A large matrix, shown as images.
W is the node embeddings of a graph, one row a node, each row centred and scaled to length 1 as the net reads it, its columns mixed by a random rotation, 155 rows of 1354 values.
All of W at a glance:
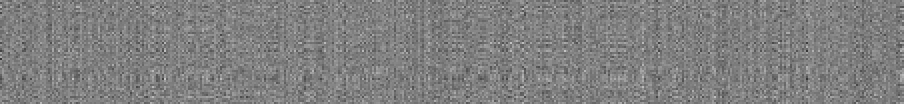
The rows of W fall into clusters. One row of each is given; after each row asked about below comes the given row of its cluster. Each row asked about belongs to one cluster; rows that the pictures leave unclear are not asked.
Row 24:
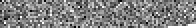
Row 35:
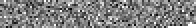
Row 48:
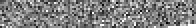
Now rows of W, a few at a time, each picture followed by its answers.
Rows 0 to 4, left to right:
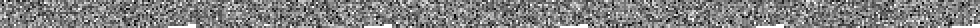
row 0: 35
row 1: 24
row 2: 24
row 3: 24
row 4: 48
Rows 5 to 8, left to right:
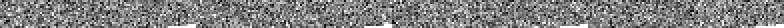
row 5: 48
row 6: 35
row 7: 24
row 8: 48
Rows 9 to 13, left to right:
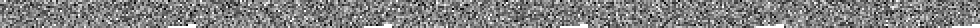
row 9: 35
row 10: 35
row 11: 35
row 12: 24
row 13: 48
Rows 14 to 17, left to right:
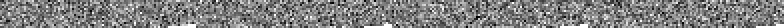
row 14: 48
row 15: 35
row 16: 24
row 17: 35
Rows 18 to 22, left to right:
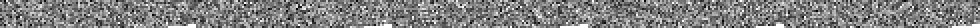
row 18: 24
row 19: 48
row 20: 24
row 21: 35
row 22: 24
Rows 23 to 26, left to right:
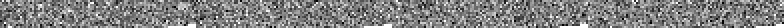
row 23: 24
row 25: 35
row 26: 35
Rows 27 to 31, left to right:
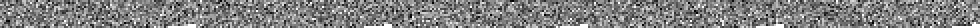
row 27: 48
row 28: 35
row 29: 24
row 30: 48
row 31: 35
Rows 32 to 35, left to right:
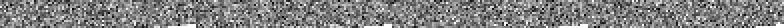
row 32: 48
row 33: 24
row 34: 48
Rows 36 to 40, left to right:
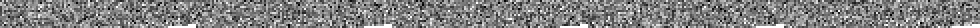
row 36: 24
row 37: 48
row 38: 35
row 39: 24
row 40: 48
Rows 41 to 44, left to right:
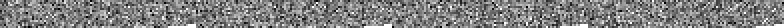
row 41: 24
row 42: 24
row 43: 48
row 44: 24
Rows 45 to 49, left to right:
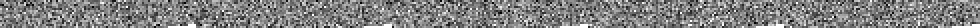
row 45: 35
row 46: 24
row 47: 48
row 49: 48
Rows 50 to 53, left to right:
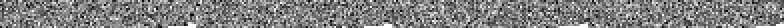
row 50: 35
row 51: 35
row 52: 24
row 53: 24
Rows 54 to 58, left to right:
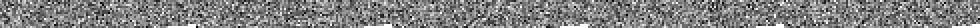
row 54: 48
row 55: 48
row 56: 24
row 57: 35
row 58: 24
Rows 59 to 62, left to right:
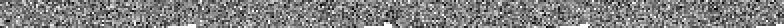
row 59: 48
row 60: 35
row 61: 24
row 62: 35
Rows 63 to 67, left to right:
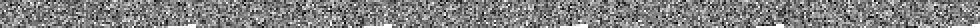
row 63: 48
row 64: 48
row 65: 48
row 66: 35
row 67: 24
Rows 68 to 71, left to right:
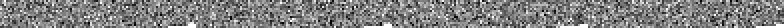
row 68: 35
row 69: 35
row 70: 24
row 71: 35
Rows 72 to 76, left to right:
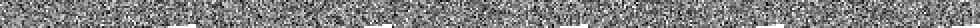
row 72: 48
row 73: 24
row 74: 48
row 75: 48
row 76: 48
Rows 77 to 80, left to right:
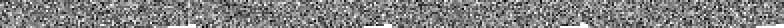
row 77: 48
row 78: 35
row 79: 35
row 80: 24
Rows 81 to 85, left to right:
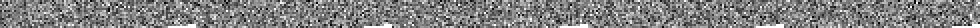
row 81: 24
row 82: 35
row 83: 48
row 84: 24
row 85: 35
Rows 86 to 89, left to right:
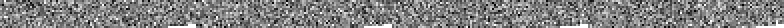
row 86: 35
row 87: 24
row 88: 48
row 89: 48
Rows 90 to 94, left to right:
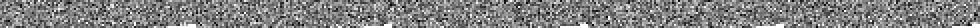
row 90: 48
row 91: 24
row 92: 35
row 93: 24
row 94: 35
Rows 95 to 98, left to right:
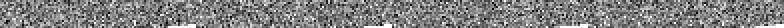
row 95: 48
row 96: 35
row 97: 48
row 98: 48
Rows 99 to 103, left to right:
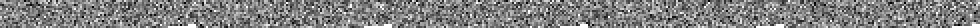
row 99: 35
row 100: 24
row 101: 35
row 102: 24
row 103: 35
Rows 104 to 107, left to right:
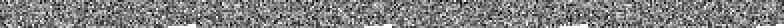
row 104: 24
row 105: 24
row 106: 48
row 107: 24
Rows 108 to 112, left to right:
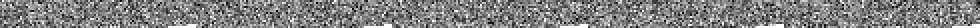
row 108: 24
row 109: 35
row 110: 24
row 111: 48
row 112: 24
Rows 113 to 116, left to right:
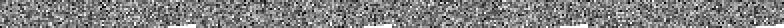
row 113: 48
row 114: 48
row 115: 48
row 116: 24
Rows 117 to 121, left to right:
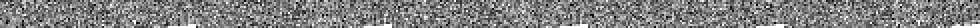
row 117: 48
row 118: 48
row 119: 48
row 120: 48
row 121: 48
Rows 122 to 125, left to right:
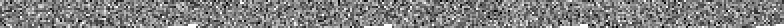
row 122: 24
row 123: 35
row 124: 48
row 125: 24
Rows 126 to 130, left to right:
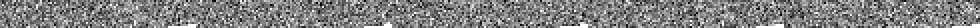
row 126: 48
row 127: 35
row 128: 35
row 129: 48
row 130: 24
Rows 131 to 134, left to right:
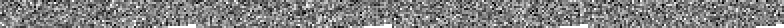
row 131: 48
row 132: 48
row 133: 48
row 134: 35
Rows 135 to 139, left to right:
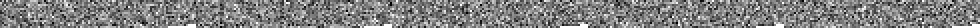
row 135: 24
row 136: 24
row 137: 35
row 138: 35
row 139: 35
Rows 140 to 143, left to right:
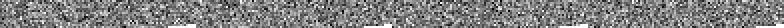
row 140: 24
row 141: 35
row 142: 48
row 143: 35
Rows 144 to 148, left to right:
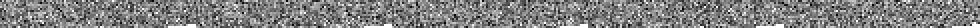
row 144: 24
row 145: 24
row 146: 24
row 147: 24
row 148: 35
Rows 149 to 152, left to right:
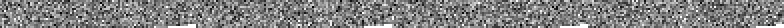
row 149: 48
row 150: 48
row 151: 35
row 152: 35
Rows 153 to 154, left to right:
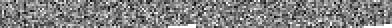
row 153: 24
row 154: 48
